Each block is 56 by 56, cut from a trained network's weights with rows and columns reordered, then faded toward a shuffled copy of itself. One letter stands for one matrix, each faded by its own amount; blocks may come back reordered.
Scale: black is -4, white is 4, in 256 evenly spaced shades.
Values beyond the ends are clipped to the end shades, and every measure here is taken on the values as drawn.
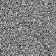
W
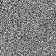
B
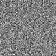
W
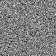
W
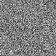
B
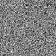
B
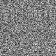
W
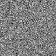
W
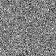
W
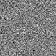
B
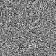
B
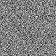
B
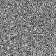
W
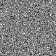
W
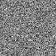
B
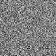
B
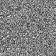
B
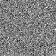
W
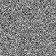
B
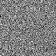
B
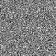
W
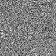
B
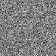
B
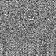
W
